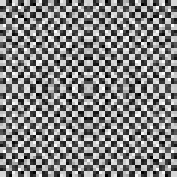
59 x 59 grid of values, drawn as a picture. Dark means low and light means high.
There is no seam. A checkerboard runs through the table. It mirrors both left to right and top to bottom. No overall slope runs across the table. The values fall into two levels. No single row or column stands out from its neighbours.
